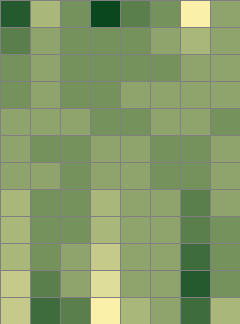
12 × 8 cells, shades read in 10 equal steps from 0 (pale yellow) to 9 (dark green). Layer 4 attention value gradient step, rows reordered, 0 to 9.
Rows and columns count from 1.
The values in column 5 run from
3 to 6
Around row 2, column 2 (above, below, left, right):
3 4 6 5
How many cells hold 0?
2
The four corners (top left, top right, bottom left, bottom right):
8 4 2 3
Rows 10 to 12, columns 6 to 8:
4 7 5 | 4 8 5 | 4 7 3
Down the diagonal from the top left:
8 4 5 5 5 5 5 4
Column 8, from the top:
4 4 4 4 5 4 4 4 5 5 5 3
